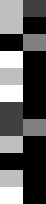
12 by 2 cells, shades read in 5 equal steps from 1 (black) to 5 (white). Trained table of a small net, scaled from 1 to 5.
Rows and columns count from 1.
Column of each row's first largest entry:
1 1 2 1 1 1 1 2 1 1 1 1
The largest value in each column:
5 3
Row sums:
6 5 4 6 5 6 3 5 5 2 5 6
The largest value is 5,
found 3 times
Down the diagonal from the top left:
4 1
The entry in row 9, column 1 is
4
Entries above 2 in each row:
1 1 1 1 1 1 0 1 1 0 1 1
